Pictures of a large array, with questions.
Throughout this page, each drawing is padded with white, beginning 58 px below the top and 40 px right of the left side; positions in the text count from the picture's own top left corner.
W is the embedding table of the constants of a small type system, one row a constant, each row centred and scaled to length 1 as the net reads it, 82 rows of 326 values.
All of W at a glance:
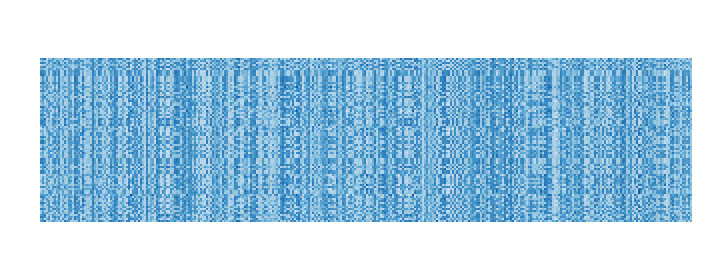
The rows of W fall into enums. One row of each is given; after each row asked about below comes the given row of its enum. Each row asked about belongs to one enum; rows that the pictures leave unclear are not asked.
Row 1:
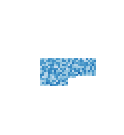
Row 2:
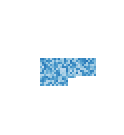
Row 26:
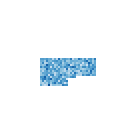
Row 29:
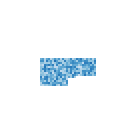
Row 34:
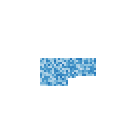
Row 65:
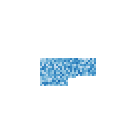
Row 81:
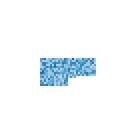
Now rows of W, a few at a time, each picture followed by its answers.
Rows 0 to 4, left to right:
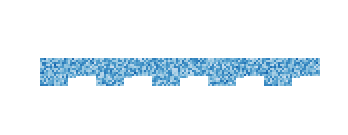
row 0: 81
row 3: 65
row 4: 81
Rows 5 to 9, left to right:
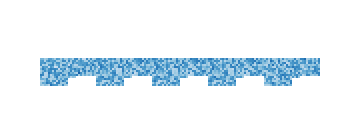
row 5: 1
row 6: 2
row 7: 2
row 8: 2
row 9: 34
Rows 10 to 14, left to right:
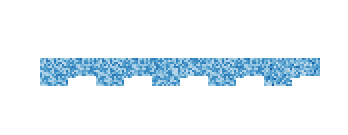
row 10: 34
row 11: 34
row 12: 2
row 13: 34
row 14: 26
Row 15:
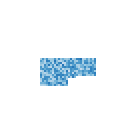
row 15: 34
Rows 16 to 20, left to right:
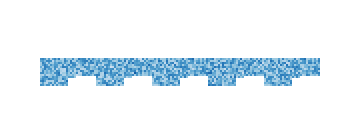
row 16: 2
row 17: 1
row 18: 34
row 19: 81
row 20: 34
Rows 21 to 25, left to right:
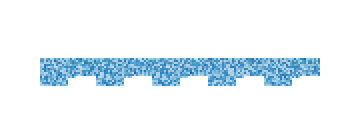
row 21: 29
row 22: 1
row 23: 1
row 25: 34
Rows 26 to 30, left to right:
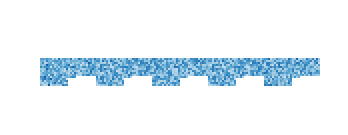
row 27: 29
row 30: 81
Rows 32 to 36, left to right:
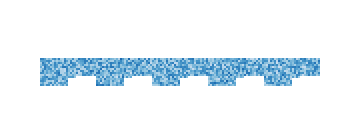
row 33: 81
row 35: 65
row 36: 29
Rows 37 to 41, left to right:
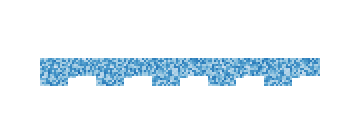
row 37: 1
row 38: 1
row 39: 2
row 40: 29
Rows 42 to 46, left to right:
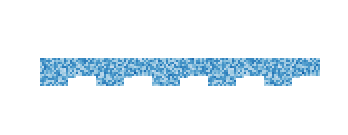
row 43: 1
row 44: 34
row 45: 2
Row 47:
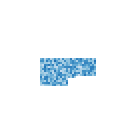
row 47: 29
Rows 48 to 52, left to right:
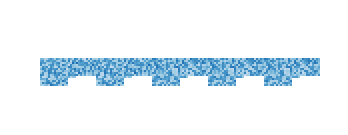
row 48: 1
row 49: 1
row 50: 2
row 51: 2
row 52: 2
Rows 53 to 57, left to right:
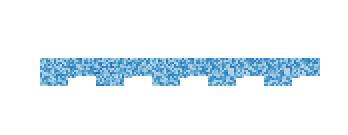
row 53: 34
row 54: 81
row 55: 34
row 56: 2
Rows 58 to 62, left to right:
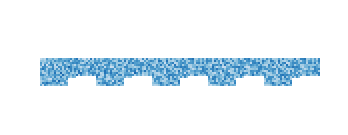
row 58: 65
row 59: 1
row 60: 34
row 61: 29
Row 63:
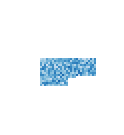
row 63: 65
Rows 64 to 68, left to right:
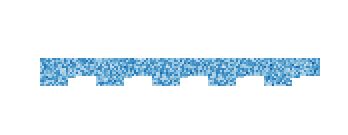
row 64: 2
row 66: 1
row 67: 1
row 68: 26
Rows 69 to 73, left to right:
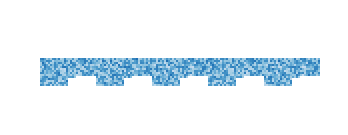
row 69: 2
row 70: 34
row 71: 29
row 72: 2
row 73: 29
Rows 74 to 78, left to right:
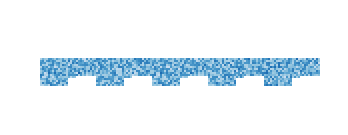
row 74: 1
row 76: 1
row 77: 34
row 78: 81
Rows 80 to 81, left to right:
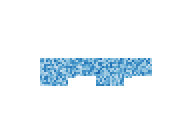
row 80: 29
